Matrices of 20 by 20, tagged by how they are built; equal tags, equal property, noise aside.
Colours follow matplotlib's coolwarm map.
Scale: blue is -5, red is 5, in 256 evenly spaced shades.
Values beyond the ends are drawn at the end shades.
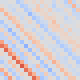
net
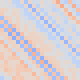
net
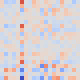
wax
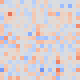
wax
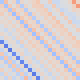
net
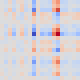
wax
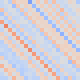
net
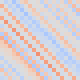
net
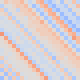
net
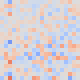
wax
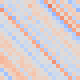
net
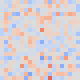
wax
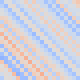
net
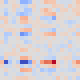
wax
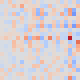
wax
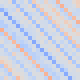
net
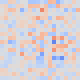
wax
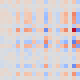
wax
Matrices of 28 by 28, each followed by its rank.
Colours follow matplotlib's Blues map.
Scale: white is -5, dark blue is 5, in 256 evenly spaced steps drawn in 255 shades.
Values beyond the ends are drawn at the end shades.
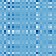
one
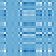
one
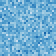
full rank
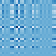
one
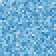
full rank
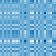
one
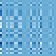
one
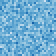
full rank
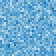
full rank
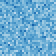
full rank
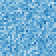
full rank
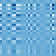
one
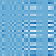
one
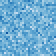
full rank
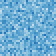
full rank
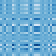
one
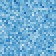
full rank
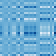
one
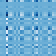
one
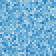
full rank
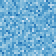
full rank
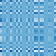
one
